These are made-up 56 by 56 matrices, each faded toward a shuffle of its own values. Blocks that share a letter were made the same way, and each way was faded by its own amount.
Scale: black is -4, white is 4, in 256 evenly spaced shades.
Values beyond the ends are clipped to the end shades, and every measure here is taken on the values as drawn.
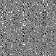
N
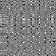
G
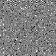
N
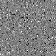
N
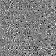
N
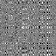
G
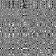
G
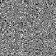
N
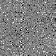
N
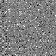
N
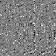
N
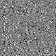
N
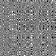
G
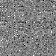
N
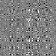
G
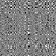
G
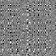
G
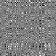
G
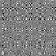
G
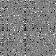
N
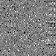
N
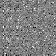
N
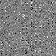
N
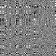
G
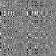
G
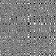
G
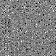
N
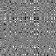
G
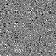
N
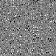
N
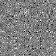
N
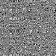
N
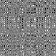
G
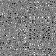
N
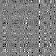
G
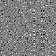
N
